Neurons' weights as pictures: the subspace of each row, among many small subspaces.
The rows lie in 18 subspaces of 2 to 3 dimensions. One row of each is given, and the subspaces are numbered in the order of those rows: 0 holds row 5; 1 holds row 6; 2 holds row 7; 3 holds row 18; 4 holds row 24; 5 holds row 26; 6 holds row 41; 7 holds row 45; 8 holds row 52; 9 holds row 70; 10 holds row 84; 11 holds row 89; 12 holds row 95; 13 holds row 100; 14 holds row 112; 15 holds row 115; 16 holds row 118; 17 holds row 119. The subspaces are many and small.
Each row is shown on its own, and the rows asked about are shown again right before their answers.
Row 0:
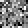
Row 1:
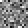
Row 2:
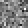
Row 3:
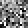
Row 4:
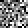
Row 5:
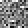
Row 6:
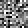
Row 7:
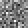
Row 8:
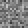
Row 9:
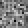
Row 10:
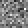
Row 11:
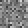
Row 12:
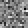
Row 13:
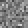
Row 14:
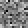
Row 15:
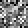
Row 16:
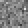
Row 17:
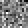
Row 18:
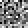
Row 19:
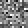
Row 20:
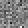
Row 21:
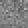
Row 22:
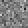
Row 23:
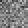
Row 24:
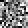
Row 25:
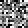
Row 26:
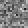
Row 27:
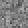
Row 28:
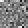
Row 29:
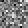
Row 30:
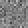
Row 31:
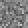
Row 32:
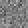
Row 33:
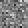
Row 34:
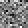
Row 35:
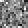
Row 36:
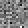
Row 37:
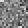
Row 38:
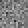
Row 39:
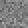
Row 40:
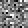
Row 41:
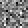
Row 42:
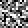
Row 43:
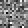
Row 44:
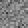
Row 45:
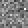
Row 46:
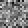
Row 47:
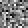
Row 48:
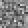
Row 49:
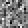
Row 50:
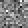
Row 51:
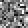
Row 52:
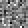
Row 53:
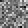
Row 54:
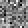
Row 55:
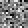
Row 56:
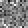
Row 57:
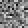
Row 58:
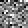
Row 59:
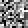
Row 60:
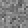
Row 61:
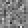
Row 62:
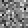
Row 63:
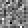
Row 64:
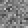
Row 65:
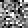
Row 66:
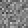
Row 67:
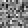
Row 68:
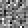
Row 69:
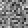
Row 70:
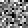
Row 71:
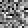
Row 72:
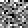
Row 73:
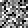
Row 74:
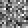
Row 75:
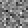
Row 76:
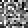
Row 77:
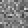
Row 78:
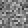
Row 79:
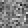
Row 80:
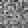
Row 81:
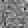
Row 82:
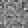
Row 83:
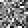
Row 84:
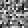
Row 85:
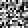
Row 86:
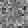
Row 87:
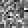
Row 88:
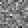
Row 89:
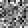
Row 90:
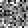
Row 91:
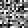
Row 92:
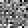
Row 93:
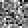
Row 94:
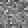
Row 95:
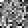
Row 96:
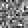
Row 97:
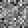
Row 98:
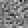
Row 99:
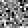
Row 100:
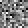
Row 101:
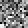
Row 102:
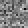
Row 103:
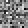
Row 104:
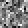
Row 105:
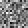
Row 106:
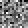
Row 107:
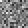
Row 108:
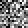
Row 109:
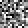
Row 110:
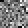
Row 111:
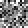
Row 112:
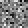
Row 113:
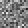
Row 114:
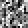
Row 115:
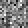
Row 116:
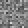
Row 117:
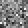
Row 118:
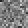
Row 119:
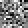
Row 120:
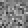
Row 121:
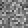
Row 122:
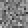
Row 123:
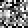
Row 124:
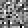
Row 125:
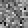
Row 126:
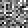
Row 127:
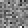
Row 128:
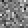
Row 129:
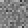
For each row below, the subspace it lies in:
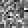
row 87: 17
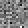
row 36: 1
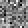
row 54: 15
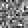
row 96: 12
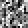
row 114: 8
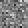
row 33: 14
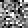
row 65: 17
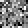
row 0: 5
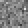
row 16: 1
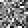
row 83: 0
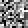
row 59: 17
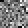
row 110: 4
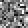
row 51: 2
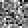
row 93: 17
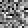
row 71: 13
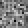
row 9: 2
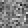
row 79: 0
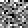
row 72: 9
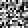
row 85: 12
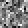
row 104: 8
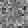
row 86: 5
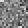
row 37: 4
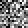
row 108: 0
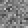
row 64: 5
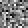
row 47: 13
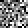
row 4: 4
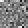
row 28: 4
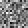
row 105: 16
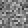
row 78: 0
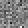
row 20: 1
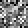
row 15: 11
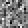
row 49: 8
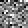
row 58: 9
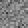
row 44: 2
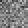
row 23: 0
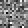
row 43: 10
